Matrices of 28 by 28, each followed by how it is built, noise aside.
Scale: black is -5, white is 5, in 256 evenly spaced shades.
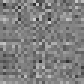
low rank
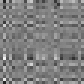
low rank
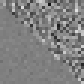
upper triangular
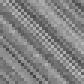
Toeplitz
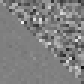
upper triangular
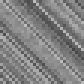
Toeplitz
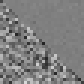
lower triangular
